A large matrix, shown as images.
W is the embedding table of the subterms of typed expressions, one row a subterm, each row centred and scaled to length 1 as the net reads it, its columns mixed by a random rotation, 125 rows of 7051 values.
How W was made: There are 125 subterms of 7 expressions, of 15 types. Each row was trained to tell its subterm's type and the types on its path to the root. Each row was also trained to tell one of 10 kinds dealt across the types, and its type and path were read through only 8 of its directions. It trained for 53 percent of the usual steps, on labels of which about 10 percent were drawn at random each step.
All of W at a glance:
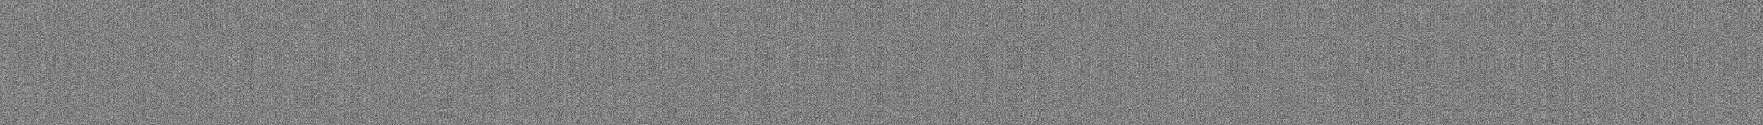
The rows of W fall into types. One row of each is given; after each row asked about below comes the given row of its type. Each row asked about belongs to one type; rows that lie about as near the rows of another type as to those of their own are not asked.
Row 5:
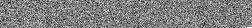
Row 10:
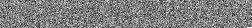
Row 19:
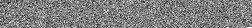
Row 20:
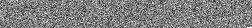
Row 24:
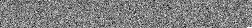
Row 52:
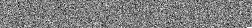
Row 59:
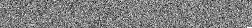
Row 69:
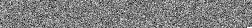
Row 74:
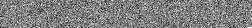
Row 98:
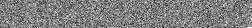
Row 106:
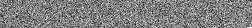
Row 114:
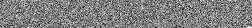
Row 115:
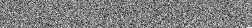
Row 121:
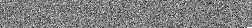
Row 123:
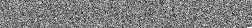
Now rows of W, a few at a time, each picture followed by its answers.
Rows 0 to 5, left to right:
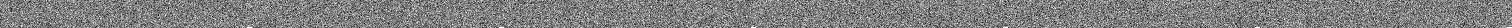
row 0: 115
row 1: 52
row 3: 123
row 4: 52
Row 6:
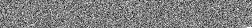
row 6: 59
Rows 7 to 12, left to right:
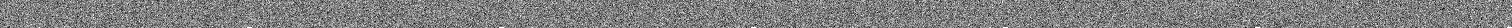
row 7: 98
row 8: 123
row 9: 123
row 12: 69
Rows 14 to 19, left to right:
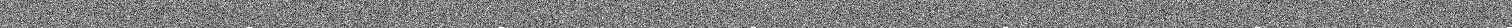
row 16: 10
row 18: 10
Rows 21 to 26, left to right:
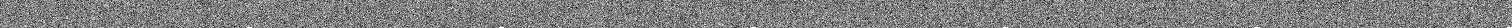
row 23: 52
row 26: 24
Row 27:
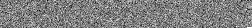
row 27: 59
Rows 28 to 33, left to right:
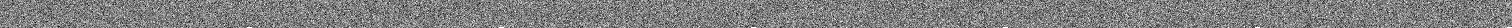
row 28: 74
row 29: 115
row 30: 123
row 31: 24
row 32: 106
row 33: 115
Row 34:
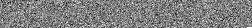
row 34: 19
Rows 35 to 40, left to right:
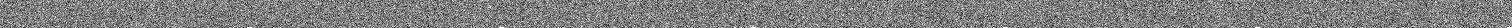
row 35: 19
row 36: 114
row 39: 114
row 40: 5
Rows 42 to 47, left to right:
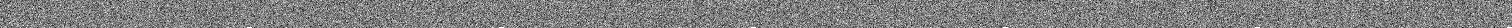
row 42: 19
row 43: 74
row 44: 121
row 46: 5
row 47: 98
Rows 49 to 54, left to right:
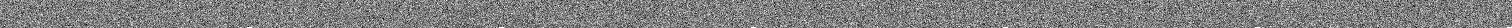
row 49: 74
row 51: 52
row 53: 19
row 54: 114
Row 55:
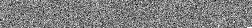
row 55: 52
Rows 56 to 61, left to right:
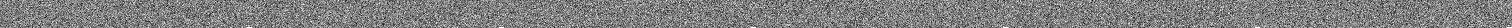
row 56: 24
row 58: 59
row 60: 69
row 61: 24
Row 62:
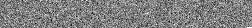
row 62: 5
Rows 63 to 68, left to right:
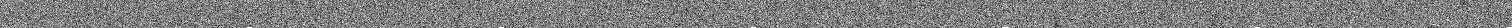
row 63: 121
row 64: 24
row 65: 121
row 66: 115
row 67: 98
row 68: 5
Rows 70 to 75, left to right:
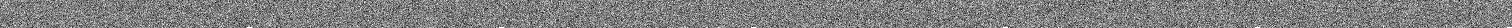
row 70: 24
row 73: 20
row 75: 121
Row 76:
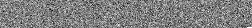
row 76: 74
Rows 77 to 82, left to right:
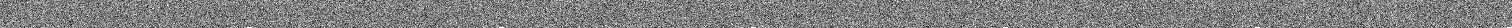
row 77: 19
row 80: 121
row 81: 20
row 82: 106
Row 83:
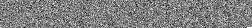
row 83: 24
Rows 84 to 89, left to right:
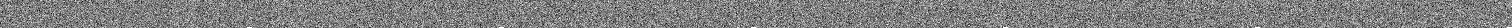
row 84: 5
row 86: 123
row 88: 20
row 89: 115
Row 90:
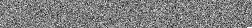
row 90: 74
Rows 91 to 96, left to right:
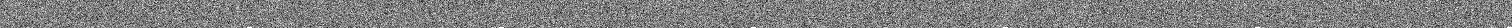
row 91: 20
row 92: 74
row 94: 98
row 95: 10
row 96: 69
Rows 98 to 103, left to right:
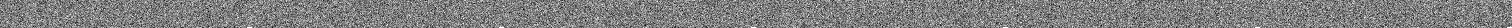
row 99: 69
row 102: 69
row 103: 123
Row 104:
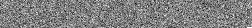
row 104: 115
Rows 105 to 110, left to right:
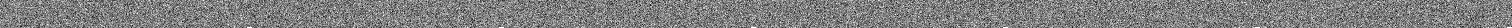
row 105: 123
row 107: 69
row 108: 52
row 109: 19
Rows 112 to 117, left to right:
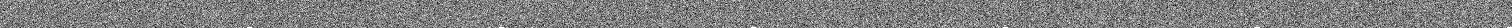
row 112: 52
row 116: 115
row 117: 69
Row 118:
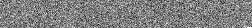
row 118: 10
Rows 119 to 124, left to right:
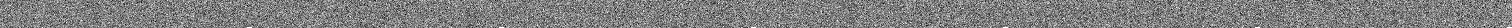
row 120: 20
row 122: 19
